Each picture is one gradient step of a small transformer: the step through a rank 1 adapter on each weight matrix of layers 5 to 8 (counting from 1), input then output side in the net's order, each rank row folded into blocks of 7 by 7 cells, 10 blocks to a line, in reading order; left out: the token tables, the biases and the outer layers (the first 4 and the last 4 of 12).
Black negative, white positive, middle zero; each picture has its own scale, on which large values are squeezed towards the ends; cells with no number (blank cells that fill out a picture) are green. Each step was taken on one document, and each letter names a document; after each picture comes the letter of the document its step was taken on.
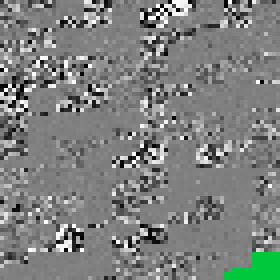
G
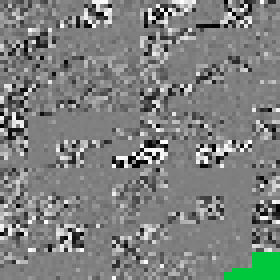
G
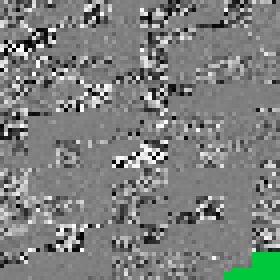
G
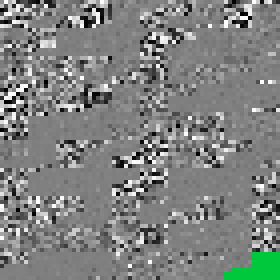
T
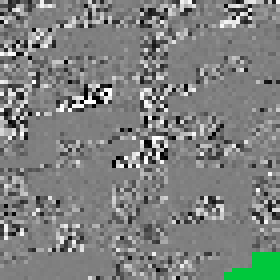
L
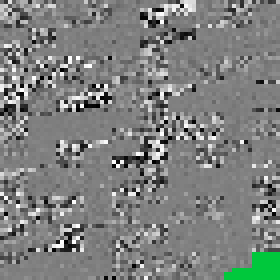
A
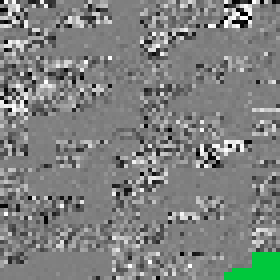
T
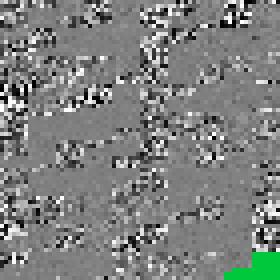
L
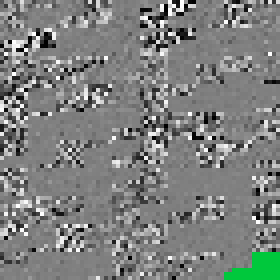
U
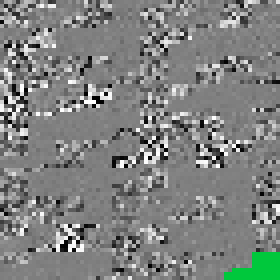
L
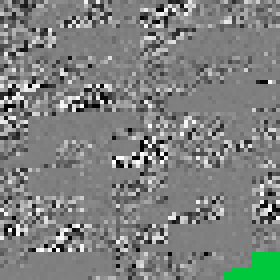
A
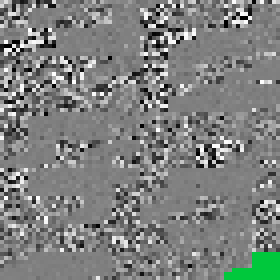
T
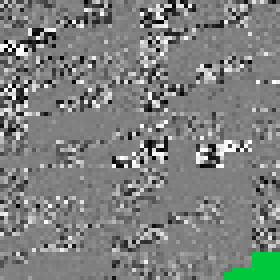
G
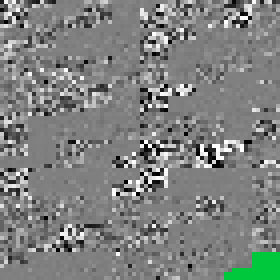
T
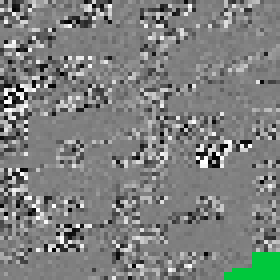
A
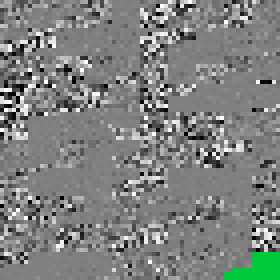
T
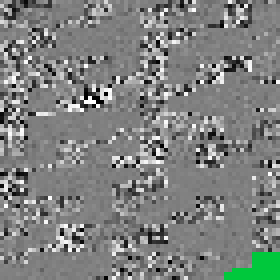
L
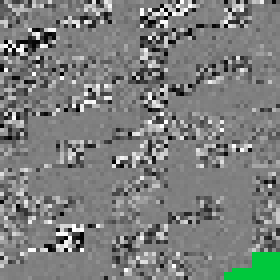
G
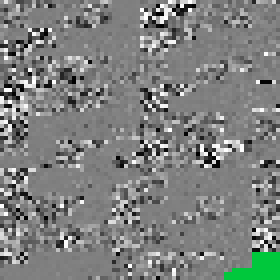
T
